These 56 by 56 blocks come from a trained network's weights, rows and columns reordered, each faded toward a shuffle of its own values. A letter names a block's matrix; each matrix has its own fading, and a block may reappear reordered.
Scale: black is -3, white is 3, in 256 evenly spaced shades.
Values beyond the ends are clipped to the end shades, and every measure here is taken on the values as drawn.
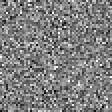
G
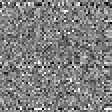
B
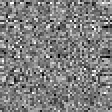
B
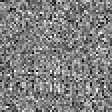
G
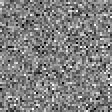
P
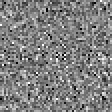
P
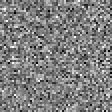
G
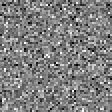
P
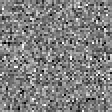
P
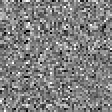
P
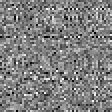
B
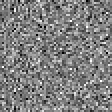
G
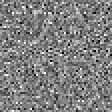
P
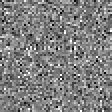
P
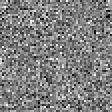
G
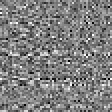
B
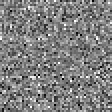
P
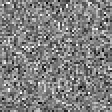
G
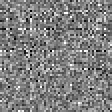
B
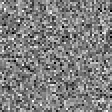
G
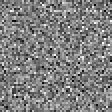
G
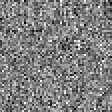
G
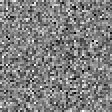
G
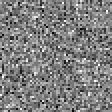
G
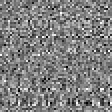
B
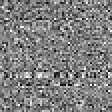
B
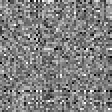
B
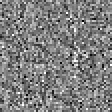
G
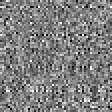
B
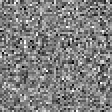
G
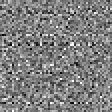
B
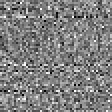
B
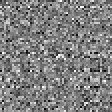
B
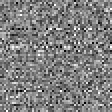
B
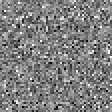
P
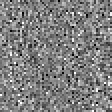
P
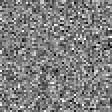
G
